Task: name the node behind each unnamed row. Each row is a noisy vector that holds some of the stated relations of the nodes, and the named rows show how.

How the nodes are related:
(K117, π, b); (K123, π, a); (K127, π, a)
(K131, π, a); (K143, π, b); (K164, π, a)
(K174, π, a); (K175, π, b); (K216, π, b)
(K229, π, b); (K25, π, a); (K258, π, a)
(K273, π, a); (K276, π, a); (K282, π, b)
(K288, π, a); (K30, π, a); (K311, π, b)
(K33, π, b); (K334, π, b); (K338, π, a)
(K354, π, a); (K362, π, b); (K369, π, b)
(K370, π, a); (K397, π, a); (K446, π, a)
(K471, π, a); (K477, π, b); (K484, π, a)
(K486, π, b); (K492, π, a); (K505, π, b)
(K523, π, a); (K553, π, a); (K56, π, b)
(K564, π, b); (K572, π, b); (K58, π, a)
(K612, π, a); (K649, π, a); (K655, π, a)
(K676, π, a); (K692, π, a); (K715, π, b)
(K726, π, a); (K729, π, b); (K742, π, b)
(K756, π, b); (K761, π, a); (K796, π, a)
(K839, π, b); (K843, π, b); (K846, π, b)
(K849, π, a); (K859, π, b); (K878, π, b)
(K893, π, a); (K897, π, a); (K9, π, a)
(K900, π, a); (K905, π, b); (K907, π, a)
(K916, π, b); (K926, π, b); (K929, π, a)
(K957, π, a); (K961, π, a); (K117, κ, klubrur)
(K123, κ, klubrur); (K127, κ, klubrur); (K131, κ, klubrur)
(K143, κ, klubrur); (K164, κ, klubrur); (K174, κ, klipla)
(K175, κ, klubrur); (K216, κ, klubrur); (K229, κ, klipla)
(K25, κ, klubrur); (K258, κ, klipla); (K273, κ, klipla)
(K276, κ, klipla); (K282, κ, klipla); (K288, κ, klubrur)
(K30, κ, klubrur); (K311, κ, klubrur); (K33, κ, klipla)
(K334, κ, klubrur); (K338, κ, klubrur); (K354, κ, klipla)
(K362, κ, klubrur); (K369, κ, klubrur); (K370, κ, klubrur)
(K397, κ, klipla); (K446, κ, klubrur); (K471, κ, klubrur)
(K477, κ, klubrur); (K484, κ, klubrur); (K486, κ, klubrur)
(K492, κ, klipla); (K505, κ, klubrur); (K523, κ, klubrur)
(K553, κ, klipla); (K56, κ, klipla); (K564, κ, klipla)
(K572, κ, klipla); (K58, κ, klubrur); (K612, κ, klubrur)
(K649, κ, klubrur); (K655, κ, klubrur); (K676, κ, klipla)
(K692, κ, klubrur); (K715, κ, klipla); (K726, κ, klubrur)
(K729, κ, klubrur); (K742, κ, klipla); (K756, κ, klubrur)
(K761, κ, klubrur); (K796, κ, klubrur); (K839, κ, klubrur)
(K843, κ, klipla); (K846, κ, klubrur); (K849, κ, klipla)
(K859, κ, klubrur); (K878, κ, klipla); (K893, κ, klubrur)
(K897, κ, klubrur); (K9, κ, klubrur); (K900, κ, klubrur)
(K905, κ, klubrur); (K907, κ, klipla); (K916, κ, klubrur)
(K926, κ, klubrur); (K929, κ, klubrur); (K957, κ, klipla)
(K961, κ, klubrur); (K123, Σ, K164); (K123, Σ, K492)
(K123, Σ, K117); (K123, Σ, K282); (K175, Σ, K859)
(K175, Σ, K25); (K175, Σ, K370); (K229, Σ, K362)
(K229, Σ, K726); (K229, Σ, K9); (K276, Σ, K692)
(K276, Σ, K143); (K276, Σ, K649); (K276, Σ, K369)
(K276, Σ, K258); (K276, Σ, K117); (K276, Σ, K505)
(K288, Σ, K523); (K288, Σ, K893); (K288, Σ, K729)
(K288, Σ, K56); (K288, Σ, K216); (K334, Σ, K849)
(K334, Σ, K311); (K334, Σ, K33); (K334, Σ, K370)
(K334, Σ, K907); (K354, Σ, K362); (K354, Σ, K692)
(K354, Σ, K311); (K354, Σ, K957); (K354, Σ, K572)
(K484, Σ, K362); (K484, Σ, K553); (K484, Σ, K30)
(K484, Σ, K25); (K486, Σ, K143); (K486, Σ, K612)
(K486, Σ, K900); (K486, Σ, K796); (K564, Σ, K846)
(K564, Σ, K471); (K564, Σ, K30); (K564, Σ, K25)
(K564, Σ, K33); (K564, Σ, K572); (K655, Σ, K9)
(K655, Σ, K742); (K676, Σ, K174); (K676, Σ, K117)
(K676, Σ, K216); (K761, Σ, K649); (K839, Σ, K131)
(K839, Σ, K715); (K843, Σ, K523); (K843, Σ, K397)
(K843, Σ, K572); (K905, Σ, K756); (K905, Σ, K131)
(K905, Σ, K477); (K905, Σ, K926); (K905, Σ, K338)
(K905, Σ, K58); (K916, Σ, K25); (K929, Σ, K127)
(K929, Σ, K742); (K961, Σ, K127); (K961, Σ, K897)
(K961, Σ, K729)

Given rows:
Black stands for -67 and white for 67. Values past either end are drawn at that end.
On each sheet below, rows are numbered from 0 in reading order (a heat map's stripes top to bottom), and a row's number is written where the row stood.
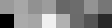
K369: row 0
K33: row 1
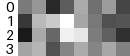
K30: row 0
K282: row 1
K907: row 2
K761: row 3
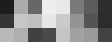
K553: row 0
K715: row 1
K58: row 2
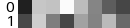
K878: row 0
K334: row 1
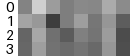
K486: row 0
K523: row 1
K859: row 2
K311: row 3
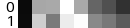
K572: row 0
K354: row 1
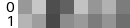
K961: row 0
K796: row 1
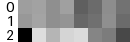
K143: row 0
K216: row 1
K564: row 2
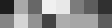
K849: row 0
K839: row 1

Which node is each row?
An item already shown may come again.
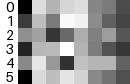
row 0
K564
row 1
K273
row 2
K726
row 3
K742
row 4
K905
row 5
K229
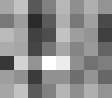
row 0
K123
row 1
K471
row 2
K131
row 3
K897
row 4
K276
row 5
K692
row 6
K123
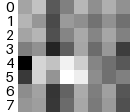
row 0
K123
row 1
K649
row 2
K761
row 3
K25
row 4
K843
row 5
K276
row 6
K726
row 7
K9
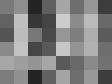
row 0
K25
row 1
K484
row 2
K916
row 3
K655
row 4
K117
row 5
K25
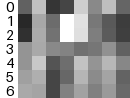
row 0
K484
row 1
K957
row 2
K397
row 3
K729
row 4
K288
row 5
K446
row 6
K893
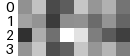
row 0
K929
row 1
K692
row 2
K397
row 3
K961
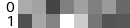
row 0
K893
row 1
K258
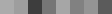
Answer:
K127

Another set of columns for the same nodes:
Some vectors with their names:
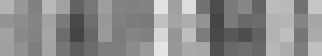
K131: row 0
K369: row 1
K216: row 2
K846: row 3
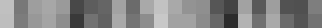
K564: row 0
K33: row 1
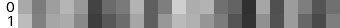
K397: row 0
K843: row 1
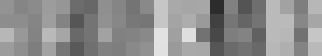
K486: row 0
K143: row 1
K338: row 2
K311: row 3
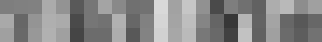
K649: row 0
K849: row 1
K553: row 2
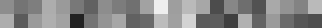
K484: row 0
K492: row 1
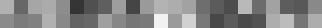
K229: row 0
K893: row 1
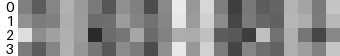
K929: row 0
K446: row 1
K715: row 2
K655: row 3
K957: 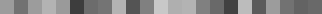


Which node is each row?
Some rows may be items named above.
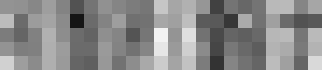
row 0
K143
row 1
K282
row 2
K127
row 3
K446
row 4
K905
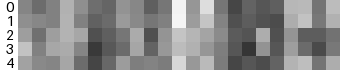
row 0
K897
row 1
K523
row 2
K354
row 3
K843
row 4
K216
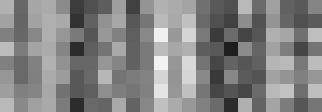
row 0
K229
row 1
K676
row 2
K961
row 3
K56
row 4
K897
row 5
K123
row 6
K729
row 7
K572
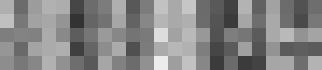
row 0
K273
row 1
K878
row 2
K692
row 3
K276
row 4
K288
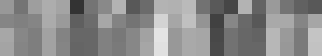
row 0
K258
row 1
K761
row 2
K916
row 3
K916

